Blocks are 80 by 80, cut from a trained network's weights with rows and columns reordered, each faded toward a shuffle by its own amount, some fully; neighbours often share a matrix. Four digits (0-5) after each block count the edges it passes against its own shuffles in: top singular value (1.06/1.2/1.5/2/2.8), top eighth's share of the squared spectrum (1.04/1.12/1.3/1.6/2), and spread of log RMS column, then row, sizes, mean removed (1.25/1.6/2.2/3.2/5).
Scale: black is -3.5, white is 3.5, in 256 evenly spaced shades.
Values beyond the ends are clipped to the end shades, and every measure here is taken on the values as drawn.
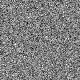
0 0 0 0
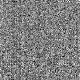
2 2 0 2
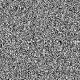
2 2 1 1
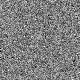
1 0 0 0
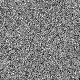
0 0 0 0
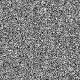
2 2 0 1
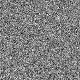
2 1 0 0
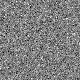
0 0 0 0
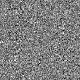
3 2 1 1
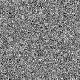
3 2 0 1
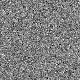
0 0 0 0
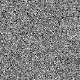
2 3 1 1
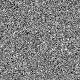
1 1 0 0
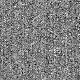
2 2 0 1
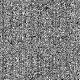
3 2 0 1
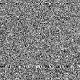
4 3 1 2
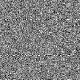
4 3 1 2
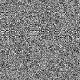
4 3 1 2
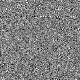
2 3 1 2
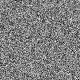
1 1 0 0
